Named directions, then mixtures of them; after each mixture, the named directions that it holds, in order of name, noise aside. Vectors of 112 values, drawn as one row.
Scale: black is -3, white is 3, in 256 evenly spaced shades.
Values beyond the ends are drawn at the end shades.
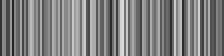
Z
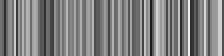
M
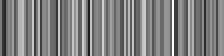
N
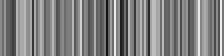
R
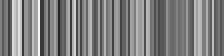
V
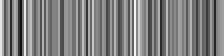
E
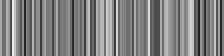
R, Z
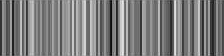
Z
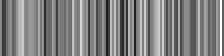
M, N, R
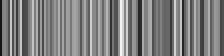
E, R, Z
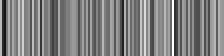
M, N, Z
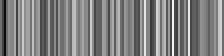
M, N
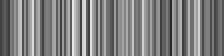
N, V, Z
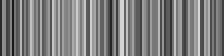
Z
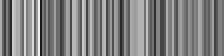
E, N, V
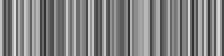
E, M, V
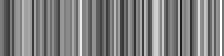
M, R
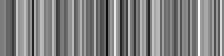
R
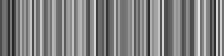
R, Z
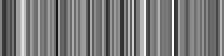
N, R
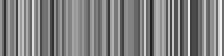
M, N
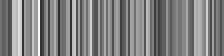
V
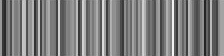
E, N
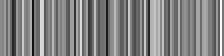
R, V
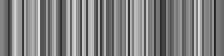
E, V, Z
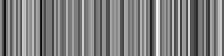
E, M, N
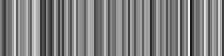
M, V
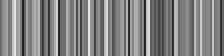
N, R, V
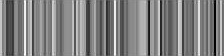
E, R, Z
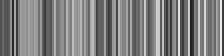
M, R, Z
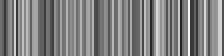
M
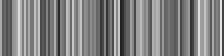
M, R, V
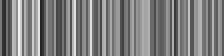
M, N, V
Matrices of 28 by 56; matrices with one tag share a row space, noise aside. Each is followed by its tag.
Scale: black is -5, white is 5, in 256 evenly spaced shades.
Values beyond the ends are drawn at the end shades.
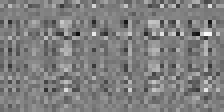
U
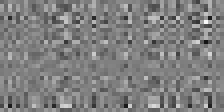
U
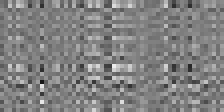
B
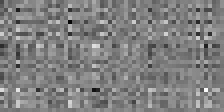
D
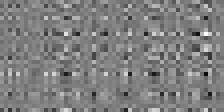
U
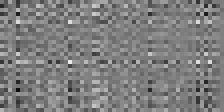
D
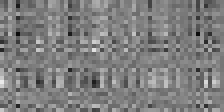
D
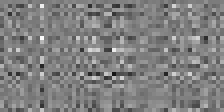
B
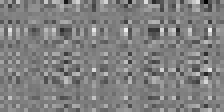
U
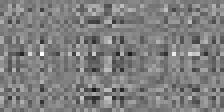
B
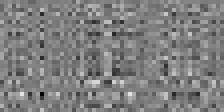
B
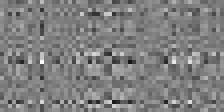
B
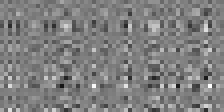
U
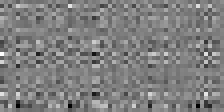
D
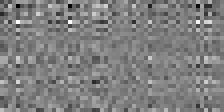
D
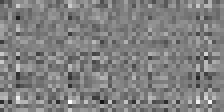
D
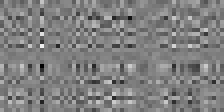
B
